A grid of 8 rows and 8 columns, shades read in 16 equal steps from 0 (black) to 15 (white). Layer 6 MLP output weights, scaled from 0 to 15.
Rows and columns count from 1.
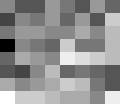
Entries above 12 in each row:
0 0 0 0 2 0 0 2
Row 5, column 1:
6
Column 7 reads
9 5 8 7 12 6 7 8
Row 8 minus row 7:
5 4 3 1 -2 -1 1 9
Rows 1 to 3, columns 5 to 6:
7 5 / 6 9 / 8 10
